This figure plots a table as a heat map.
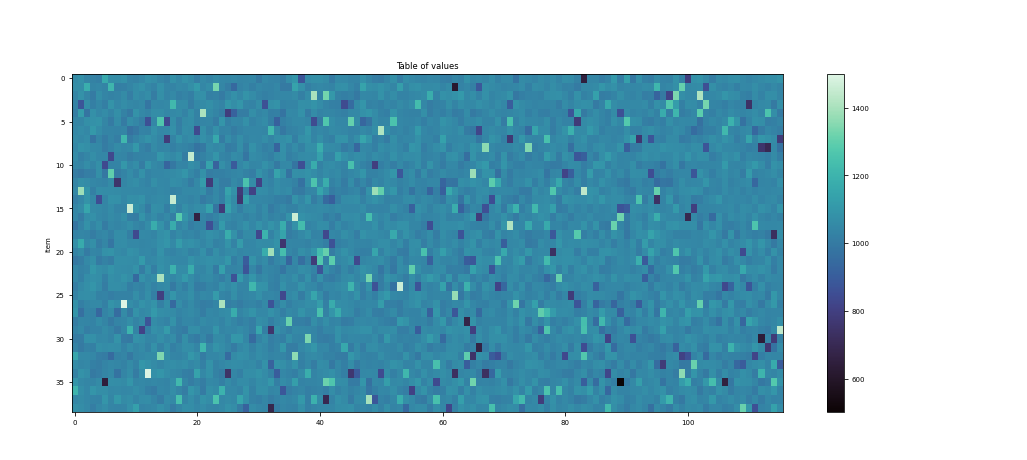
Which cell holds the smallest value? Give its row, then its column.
35, 89
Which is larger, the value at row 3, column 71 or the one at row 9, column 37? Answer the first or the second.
the second
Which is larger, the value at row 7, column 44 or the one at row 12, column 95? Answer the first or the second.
the first
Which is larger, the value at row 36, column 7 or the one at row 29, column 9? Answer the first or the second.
the second
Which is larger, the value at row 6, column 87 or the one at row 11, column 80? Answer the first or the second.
the first
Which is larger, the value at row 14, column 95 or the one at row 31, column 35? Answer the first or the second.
the second
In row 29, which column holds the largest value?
115
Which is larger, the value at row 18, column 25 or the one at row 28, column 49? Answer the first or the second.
the first
